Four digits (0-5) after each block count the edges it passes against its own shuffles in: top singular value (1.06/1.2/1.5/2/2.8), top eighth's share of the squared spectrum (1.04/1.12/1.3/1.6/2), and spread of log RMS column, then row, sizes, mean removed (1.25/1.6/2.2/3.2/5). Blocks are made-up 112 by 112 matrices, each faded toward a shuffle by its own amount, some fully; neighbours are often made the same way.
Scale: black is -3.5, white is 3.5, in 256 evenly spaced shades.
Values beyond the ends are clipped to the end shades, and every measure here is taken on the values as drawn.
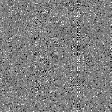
4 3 3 1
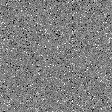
2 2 1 0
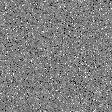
1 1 0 0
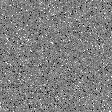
1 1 0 0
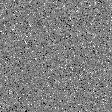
1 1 0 0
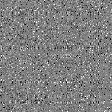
4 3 2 2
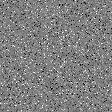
0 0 0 0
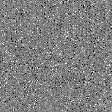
4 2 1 1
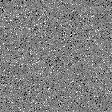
3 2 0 0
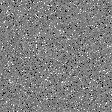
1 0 0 0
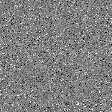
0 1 0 1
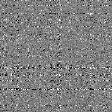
2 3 3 4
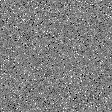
0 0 0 0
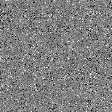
1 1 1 2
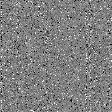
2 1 2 0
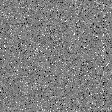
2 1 1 0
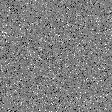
0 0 0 0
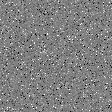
0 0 0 0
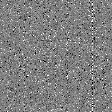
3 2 2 0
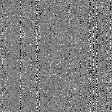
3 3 4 0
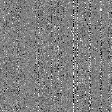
3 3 4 0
